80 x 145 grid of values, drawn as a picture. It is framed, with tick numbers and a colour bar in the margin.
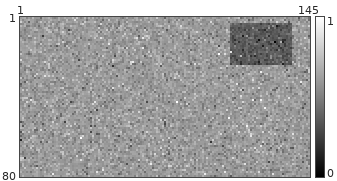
The top right is the ninth with the lowest average. The halves do not mirror each other. In the top right lies a patch that is lower than the rest. There are no regular stripes.
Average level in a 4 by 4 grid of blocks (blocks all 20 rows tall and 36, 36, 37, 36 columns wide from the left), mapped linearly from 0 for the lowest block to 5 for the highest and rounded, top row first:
5 5 4 0 | 5 5 5 4 | 5 5 5 5 | 5 5 5 5
